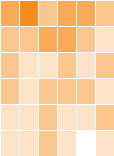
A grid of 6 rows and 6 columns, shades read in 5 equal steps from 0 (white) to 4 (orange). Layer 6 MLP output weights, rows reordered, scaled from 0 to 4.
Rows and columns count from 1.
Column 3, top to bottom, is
2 3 1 2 2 2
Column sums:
11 10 12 12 9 9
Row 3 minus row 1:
-1 -3 -1 -1 -2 0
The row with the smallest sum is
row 6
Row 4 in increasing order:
1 1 2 2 2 2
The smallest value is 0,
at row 6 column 5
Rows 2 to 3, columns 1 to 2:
2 2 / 2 1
